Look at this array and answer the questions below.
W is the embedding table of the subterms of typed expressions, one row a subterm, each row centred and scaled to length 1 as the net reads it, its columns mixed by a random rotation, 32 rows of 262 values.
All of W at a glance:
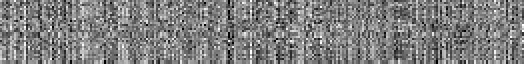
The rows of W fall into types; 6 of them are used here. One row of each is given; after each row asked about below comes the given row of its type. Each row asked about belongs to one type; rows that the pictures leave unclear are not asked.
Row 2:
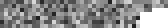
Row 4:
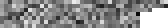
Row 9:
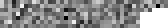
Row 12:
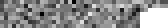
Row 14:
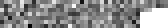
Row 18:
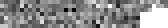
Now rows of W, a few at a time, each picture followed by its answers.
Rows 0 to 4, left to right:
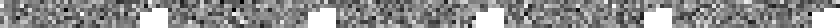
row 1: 12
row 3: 14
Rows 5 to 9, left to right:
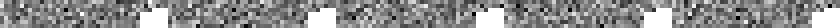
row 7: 4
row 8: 18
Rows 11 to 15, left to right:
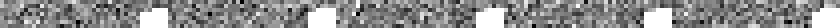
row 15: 2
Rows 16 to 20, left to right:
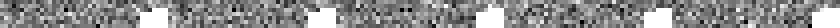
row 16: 18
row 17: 18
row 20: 14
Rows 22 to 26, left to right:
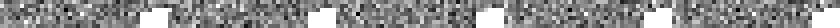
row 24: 14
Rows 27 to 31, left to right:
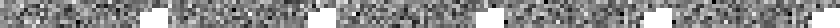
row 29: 9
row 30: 2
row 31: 2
